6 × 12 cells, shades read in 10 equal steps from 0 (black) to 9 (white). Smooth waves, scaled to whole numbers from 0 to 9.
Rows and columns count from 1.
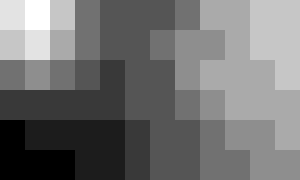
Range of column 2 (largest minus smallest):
9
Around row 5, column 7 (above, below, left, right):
3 3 2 3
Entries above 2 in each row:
12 12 11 7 6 6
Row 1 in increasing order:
3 3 3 4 4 6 6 7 7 7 8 9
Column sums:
21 25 20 15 12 16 19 24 30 33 36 38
